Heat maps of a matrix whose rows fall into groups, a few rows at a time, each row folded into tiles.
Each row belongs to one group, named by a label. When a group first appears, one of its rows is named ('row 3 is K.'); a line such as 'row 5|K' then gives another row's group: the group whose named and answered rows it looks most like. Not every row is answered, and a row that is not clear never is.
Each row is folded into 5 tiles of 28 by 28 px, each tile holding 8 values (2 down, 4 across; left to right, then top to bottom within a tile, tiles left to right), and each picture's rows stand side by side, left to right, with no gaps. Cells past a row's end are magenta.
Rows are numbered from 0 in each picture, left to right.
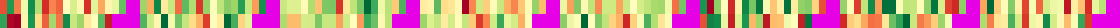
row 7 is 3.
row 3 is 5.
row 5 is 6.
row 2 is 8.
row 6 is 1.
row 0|3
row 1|8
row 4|8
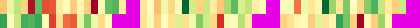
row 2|1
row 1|1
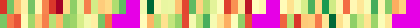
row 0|3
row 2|1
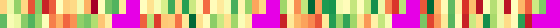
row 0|5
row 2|1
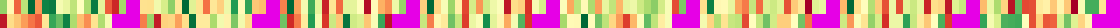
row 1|1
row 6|3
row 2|3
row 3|3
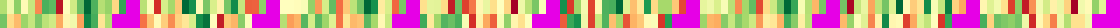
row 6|6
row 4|6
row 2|8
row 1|1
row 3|5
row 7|5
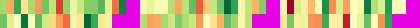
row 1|8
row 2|6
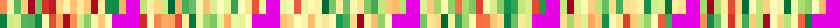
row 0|5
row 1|1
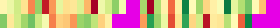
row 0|5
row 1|6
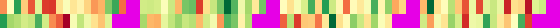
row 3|3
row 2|1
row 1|8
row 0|5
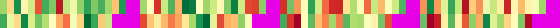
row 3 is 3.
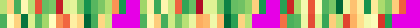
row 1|8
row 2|6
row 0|8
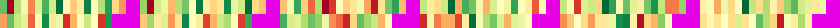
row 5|1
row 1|6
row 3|1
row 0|6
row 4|1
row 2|5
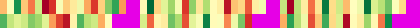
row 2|6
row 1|3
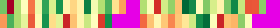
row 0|6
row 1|1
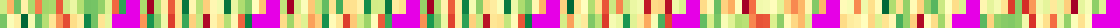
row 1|6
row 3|6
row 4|3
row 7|5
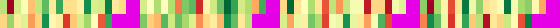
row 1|8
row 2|3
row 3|6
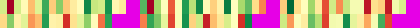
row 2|3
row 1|6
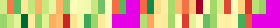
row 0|8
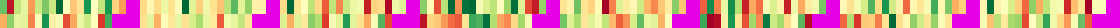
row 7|3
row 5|3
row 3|1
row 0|6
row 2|3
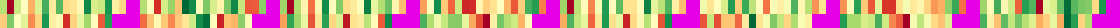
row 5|1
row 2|6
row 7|8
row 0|6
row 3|5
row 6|5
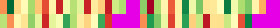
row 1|6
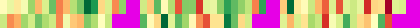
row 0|8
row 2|3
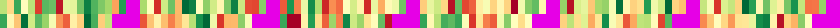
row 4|6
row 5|1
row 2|3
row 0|8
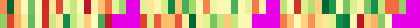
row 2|1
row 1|1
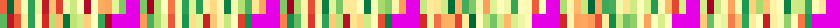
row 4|1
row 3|1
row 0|3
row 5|6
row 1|6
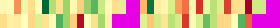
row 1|3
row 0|1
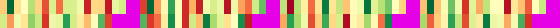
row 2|6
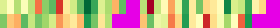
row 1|6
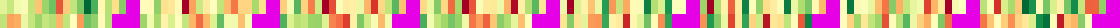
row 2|5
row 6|3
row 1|5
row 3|5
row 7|1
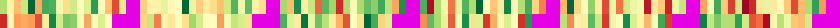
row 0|1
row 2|8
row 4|3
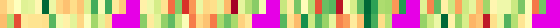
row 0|1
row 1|5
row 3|8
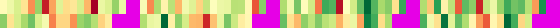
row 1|8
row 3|8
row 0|5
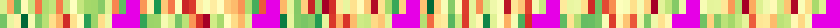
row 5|5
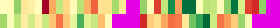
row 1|1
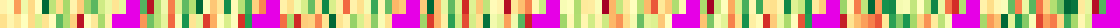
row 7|8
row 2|1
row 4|5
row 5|6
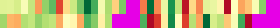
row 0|8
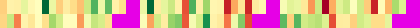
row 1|3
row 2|5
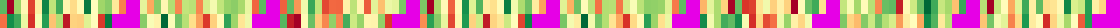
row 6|8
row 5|5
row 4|8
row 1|8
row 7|6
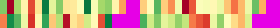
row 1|5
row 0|6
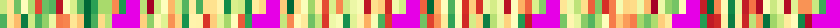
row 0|8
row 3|3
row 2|3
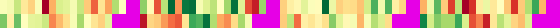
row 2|1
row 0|5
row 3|5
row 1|1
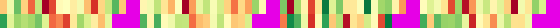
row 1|5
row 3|5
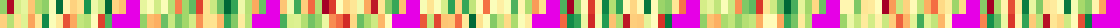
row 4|6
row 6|5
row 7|6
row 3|1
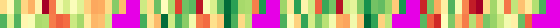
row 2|8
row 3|3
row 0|5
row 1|8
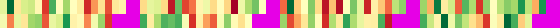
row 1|5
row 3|8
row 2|3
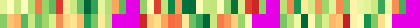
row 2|8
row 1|1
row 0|8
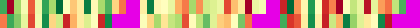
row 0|6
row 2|3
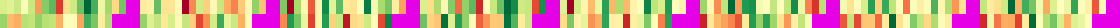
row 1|5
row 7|1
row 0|8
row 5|1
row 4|6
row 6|1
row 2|6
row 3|8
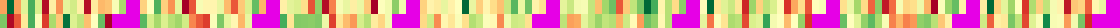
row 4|8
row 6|5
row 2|5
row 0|3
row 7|3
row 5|3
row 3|1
